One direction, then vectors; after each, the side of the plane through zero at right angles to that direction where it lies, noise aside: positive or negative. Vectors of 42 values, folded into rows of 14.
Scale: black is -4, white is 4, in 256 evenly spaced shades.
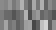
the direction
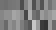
negative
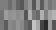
negative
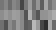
negative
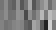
negative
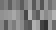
negative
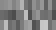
positive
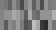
negative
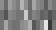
positive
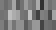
negative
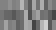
positive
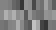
negative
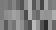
negative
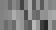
negative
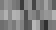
negative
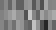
negative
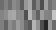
negative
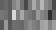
positive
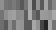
negative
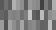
negative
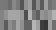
negative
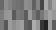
negative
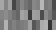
positive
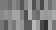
negative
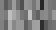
negative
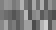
positive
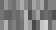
positive
